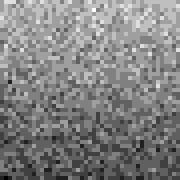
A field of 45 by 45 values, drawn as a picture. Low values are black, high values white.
Odd rows or columns: none. Slope: up to the top. Stripes: none.
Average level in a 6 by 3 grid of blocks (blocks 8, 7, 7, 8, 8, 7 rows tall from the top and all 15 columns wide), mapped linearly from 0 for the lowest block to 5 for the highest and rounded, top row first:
5 5 5
4 4 4
3 3 3
2 2 2
1 1 1
0 0 0
